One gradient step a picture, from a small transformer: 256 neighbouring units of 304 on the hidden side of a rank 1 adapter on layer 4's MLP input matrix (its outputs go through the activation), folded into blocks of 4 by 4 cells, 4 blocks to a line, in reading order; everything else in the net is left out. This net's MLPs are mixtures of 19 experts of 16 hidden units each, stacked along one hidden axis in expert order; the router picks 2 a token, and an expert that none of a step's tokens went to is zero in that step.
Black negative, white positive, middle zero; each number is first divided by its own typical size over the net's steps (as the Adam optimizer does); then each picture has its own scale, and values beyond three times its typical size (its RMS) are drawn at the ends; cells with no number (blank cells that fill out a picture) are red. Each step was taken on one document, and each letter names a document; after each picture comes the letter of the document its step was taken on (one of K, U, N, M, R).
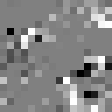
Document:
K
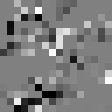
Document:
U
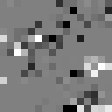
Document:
K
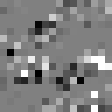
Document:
K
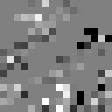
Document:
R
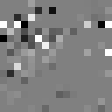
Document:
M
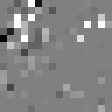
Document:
M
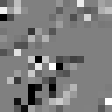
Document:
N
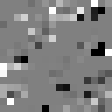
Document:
R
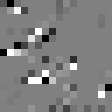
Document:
N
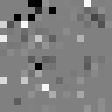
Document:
M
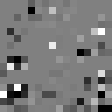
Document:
R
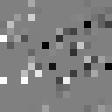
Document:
M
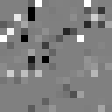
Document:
M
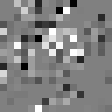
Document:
U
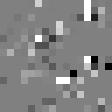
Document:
M
